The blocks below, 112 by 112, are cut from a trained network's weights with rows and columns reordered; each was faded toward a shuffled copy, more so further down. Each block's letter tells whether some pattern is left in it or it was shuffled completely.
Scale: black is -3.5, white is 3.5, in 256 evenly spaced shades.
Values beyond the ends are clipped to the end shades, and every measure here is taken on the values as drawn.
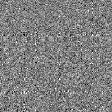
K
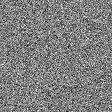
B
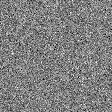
B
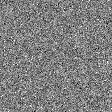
B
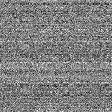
K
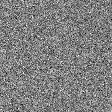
B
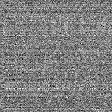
K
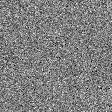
B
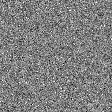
B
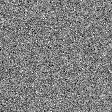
B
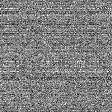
K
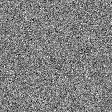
B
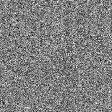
K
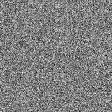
K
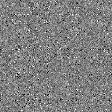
K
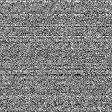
K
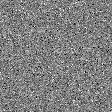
B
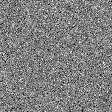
B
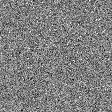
B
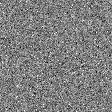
B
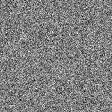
K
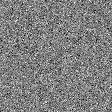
B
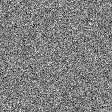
B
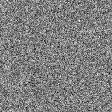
K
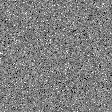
B
